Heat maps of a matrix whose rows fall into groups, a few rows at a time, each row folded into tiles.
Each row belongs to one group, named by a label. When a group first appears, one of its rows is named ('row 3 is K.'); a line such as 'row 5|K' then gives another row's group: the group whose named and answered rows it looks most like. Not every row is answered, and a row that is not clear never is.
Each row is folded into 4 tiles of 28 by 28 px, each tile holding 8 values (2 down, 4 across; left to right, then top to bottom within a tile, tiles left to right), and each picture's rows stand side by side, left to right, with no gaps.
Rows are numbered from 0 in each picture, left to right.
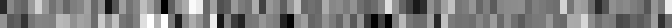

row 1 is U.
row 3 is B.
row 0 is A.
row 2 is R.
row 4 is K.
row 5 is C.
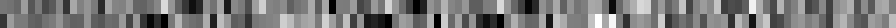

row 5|U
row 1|B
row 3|B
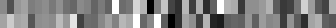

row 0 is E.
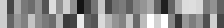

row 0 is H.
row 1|U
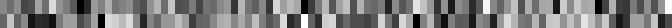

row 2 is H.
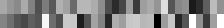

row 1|H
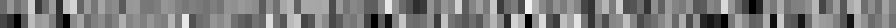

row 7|R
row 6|B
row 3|B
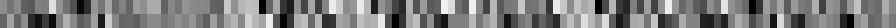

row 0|B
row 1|A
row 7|R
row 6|B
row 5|C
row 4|C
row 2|C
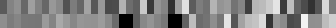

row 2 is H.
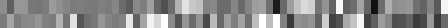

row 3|C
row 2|U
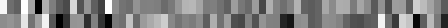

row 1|U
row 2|R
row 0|C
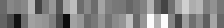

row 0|R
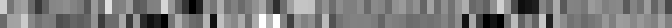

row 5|A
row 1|B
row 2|U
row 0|C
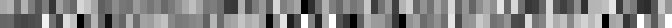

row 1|U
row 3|R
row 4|H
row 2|H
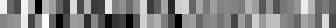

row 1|R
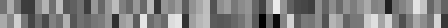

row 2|B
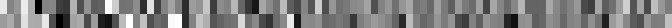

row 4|R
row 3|R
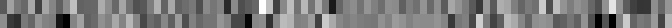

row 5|B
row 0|R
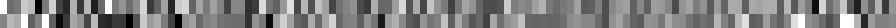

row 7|E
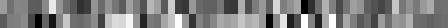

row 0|B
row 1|E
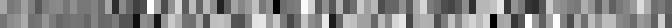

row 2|U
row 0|C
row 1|A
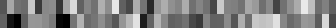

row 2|U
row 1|C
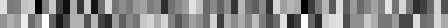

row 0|C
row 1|U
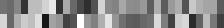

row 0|H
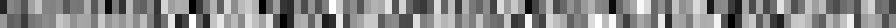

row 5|U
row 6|C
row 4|H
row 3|H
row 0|A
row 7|E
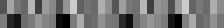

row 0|R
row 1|R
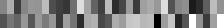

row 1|H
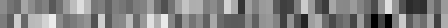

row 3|B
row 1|U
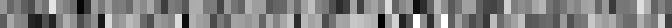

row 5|U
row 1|E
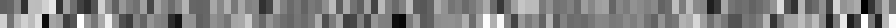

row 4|U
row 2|C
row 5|A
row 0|H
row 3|R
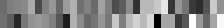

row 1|H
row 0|R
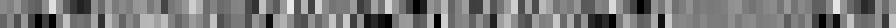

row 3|B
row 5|B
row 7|B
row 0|B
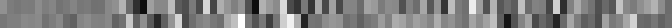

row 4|C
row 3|A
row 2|E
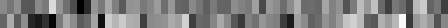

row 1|E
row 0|B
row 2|R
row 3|E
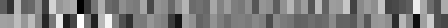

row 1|R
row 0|H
